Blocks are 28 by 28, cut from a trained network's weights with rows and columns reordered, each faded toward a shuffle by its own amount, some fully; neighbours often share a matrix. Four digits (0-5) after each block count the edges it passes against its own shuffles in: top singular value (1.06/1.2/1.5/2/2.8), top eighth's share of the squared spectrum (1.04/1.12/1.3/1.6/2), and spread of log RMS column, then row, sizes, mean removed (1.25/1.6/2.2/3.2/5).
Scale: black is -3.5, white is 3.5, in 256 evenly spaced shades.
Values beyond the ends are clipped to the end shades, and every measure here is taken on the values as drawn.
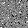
0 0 0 0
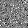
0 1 0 0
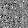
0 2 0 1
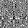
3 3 1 2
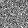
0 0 0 0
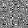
3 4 2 2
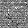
2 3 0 0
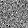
0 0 0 0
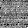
3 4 0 1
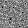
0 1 0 0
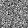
1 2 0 0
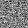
0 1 0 0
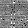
2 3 1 0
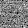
1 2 0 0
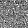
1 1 0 0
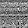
3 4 1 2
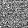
0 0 0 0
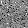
0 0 0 0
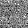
1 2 1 0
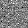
1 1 1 0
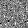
0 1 0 0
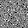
2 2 0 0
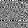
3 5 0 2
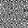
3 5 1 2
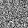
1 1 0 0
